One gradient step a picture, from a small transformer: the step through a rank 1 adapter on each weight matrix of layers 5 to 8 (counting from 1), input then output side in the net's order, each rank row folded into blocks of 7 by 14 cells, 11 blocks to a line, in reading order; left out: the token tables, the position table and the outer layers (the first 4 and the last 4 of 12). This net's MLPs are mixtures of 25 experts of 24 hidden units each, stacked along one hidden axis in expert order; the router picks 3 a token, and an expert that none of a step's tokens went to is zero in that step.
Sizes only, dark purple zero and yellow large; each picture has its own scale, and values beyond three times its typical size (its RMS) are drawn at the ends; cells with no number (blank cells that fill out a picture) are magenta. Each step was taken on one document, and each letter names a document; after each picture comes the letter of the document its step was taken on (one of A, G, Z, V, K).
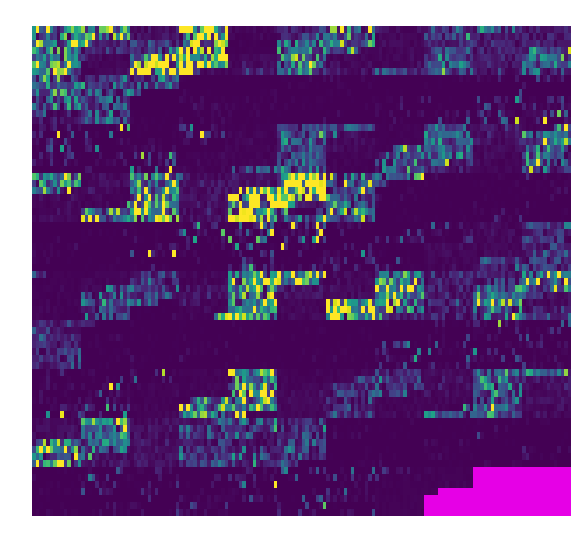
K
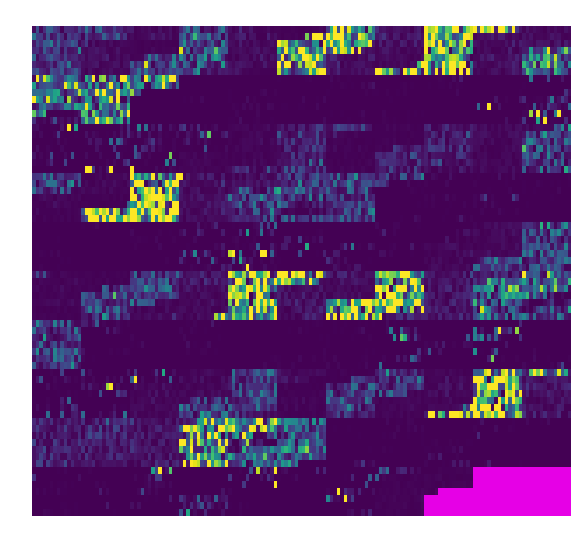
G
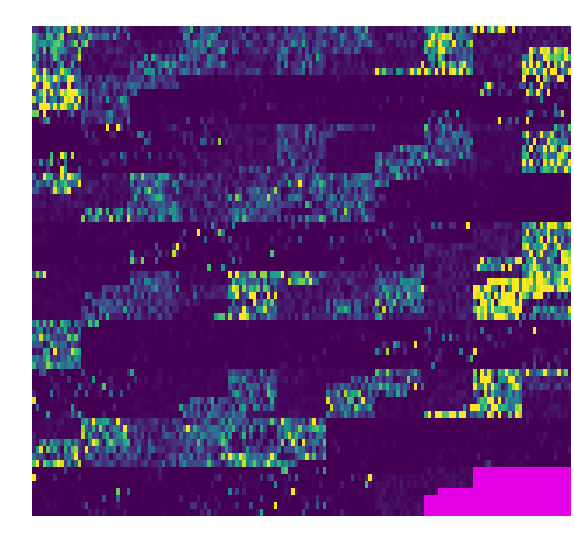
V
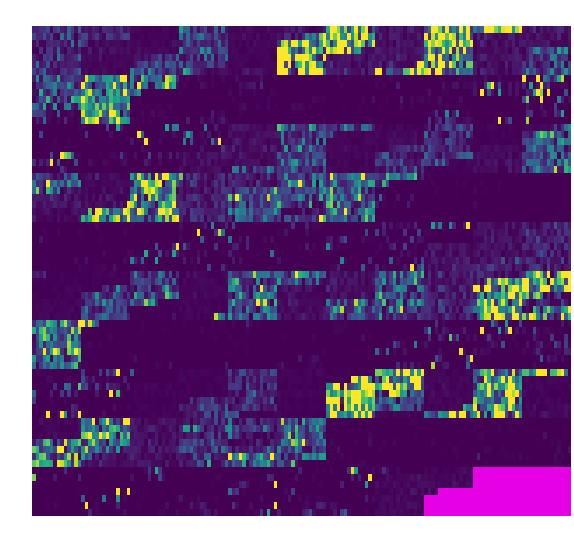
V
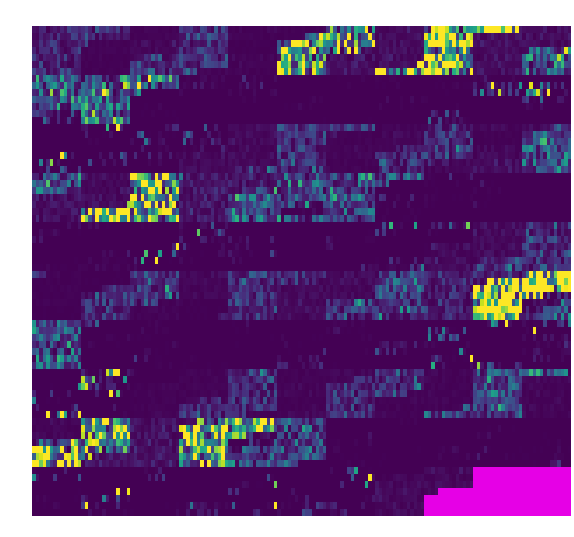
V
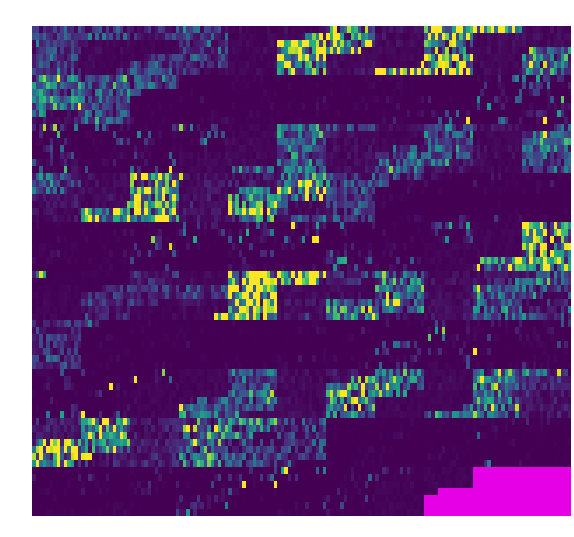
K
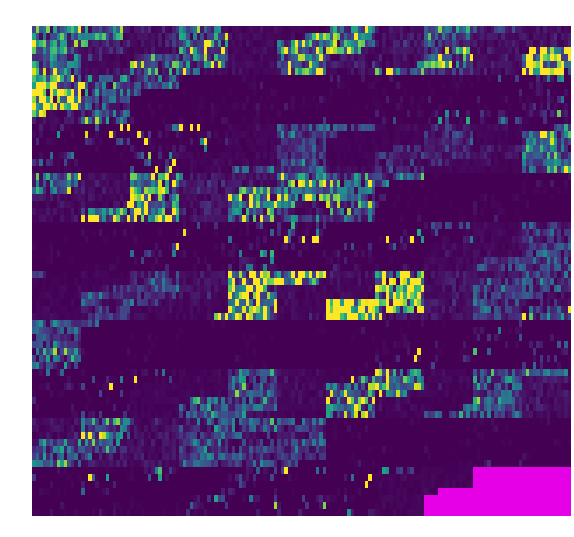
K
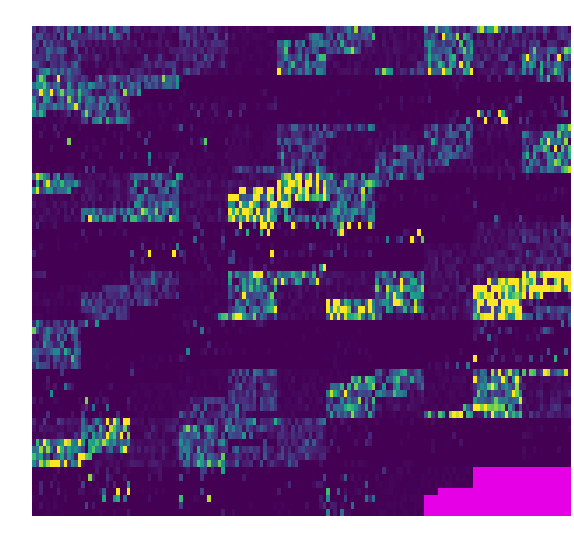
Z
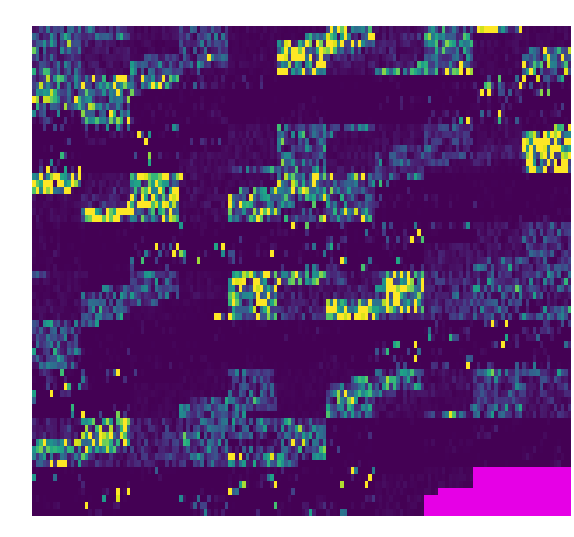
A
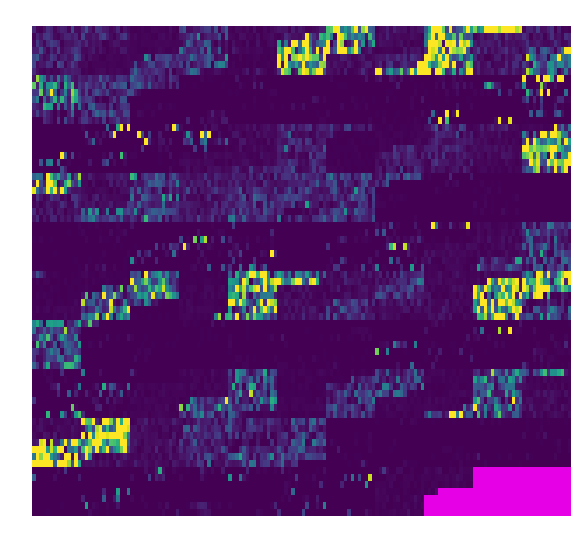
V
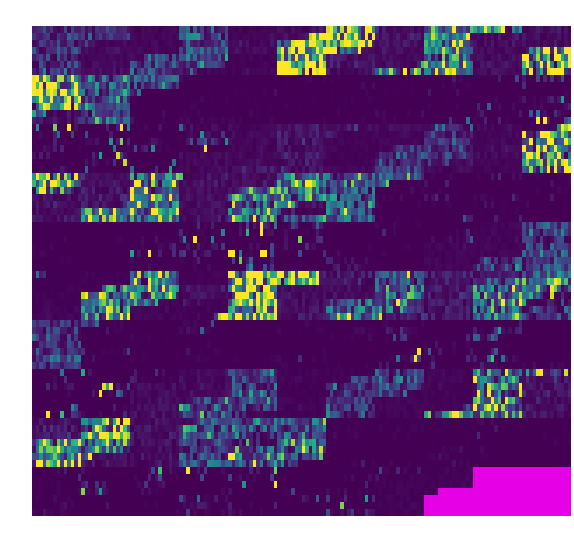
G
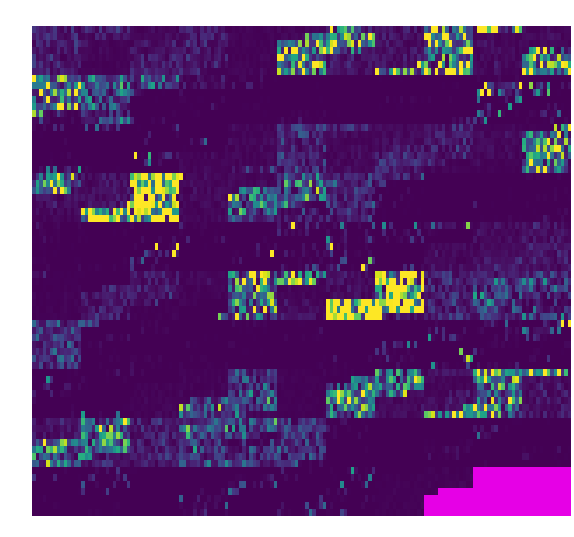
A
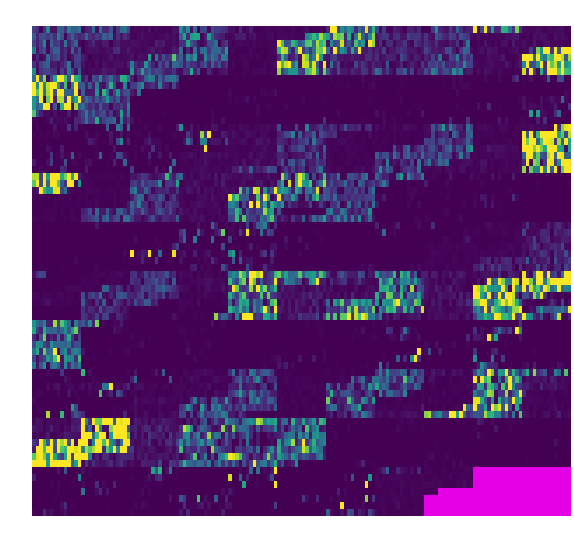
G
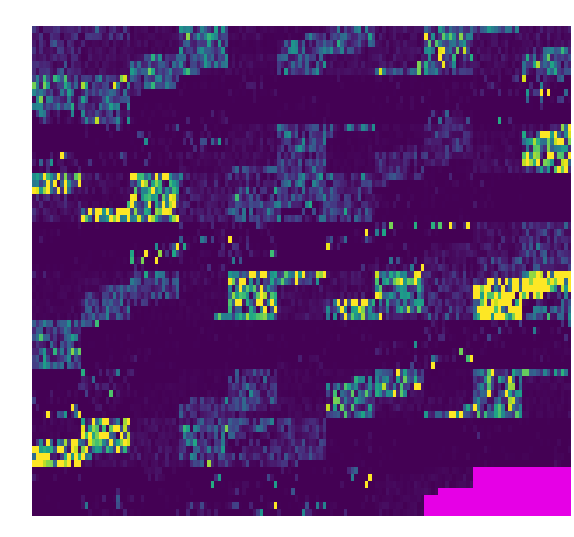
V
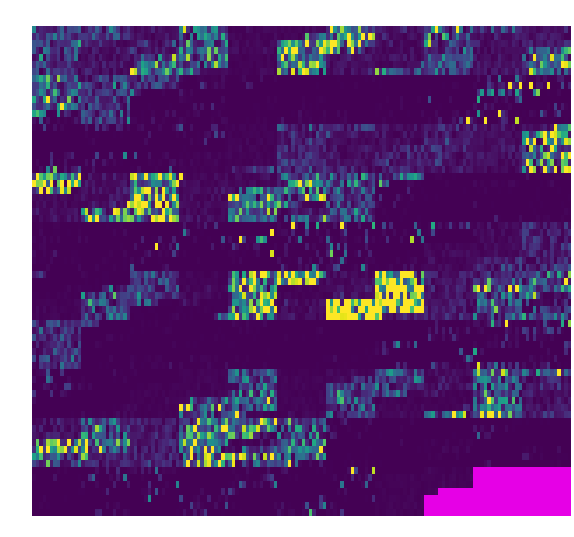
A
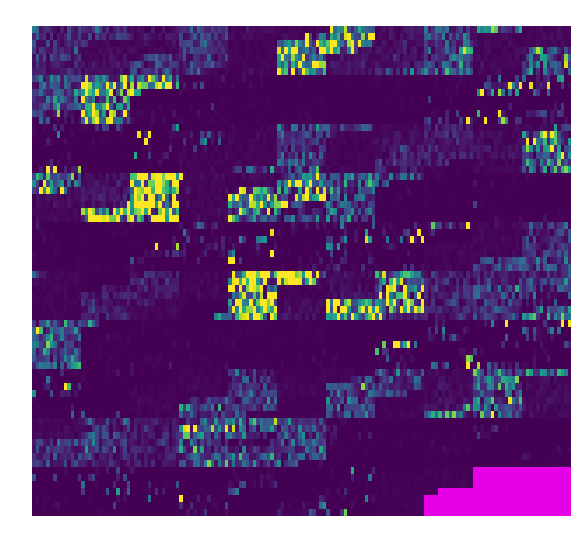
A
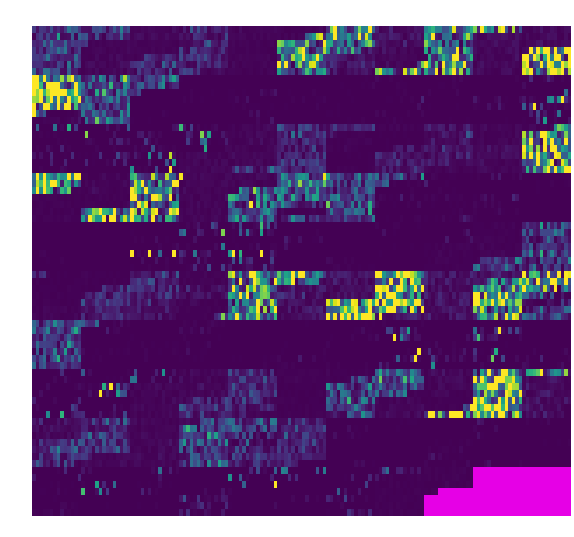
G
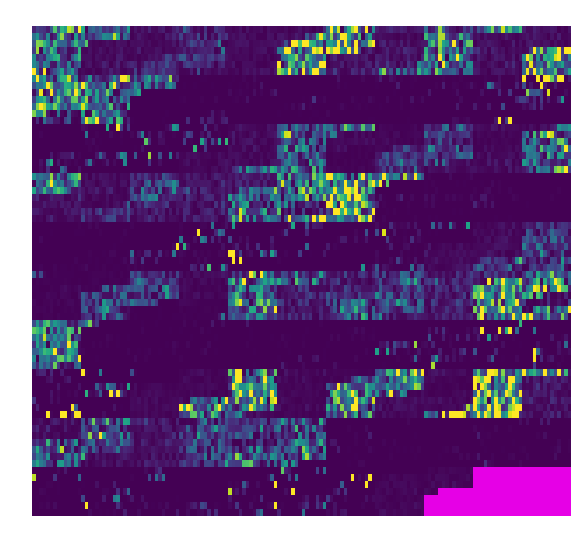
V
